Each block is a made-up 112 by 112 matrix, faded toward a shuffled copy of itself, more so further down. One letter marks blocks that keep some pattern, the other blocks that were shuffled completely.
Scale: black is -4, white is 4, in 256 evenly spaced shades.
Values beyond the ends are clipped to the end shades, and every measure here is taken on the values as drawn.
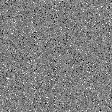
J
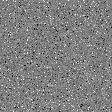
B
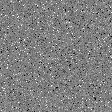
B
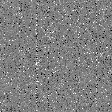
J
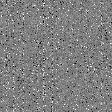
J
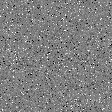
B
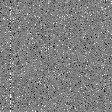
J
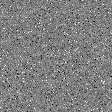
B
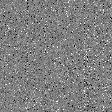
J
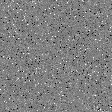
B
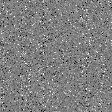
J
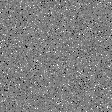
B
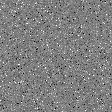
B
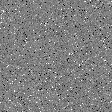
B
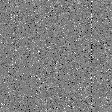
J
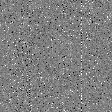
J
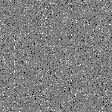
J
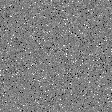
B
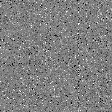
J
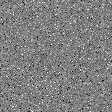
B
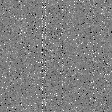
J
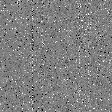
J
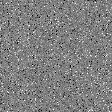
J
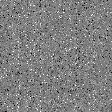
J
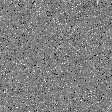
B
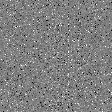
J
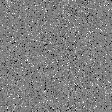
J
